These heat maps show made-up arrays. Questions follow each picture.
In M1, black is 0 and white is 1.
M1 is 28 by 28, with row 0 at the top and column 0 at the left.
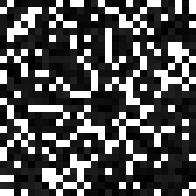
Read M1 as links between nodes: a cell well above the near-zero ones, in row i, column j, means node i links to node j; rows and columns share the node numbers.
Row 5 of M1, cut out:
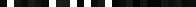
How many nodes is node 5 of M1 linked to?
5
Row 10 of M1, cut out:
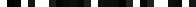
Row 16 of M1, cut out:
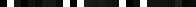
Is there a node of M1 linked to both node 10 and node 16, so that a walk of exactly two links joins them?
no
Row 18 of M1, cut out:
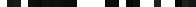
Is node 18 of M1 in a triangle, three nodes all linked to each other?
yes
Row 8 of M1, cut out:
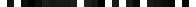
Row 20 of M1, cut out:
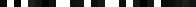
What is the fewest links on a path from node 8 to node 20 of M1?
1
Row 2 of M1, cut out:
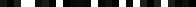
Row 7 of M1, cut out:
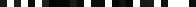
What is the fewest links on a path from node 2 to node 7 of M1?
2
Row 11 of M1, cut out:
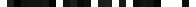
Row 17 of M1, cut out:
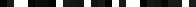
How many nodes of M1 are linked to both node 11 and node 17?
3
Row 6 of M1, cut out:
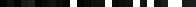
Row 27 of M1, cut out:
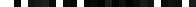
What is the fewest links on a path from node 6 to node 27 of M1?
3
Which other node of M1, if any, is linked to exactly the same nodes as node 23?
node 13
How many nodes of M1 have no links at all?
0
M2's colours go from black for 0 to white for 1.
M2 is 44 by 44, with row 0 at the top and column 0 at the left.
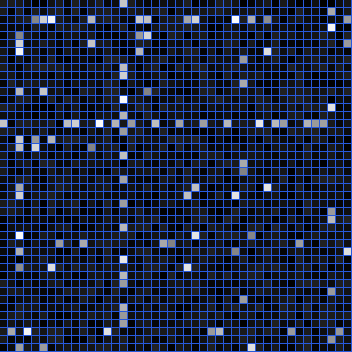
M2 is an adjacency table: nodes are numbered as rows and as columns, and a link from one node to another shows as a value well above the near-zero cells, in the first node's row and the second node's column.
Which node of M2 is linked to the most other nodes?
node 15
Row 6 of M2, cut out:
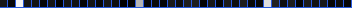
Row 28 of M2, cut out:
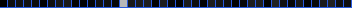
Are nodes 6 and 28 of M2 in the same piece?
no
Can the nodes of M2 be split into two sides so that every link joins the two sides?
no
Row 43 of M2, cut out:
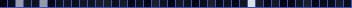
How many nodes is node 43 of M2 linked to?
3
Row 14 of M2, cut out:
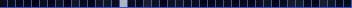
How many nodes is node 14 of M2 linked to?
1
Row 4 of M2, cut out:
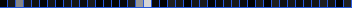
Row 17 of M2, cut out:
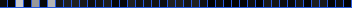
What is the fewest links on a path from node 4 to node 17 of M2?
1
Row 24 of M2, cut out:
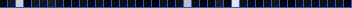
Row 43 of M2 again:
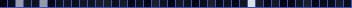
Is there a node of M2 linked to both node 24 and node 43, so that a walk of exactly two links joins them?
yes
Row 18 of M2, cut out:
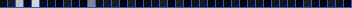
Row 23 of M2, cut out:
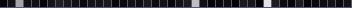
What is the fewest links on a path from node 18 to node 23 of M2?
2
